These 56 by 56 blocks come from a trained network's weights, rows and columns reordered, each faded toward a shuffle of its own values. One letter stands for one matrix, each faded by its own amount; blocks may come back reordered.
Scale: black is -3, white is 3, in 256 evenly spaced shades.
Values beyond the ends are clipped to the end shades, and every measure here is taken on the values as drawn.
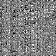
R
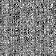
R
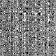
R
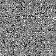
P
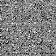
P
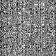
R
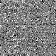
P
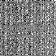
R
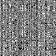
R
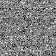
P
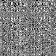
R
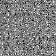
P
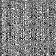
R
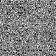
P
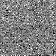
P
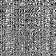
R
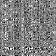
R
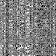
R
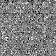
P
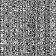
R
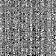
R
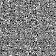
P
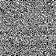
P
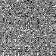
P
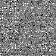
P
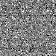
P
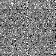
P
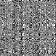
R
